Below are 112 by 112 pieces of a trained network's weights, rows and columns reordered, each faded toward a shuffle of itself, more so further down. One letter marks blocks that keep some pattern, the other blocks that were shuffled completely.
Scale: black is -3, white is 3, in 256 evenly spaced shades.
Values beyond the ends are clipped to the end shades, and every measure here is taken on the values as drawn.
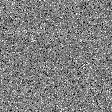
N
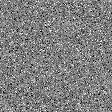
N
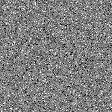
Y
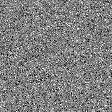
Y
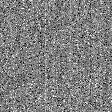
Y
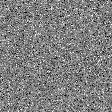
N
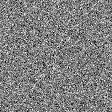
N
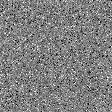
N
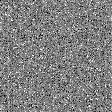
Y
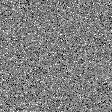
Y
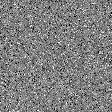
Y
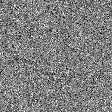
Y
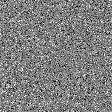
N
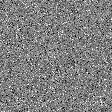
N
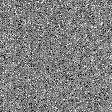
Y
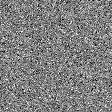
N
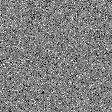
N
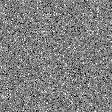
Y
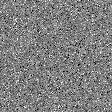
N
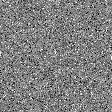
N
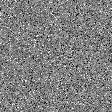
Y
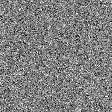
N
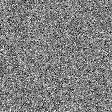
N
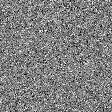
Y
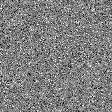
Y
